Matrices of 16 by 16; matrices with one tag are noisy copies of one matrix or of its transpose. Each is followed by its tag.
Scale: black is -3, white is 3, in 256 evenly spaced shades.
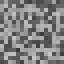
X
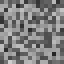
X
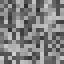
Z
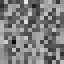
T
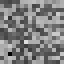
T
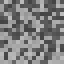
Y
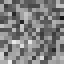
Y
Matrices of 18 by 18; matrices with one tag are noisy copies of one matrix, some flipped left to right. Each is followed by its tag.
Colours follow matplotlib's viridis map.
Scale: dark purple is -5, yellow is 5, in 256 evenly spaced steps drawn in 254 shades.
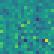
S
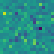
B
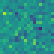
B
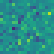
B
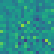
S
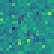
B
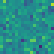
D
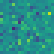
B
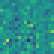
S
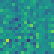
S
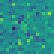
B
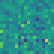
S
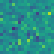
B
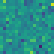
D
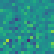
S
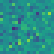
B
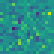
B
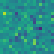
B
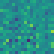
S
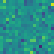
D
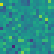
D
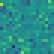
D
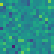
D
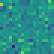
D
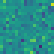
D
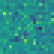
B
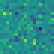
B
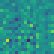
S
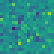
B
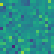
D
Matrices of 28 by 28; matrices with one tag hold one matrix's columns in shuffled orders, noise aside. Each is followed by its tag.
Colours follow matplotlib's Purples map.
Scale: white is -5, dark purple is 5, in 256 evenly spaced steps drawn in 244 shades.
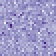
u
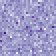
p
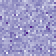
p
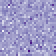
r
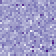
r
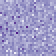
p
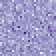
p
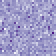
p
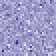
r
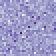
p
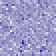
r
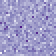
p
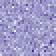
r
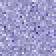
p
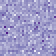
p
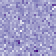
r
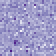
r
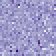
r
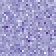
p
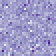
r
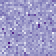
u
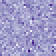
r
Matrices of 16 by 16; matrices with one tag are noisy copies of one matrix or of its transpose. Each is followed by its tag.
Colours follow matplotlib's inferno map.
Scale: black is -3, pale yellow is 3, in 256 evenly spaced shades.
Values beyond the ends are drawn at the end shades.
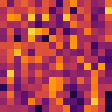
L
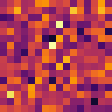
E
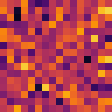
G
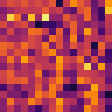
L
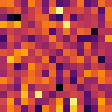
G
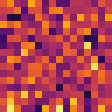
G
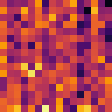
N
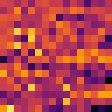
L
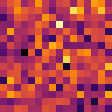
E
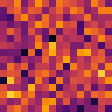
E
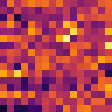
N
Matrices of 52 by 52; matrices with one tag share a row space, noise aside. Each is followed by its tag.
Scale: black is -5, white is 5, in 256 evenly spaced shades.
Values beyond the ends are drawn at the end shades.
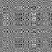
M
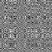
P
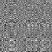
P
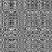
P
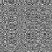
P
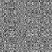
P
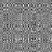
M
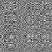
P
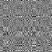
M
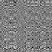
P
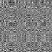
P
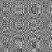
M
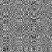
M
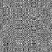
M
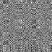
M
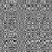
P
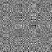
M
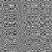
P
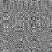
M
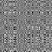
P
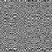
P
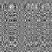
P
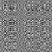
P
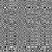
P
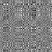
M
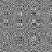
M
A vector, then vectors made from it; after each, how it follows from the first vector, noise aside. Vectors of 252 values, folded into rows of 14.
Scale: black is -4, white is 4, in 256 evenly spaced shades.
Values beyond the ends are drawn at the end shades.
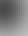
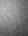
negated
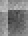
wrapped around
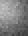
negated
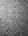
negated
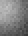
negated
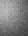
negated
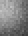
negated
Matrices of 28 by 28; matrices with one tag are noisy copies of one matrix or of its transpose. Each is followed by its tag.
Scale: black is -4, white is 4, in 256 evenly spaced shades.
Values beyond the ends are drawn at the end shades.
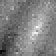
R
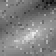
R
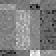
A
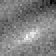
R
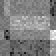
A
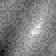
R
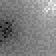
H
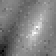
R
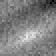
R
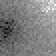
H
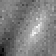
R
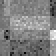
A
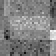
A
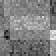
A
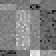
A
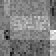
A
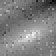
R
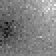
H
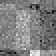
A
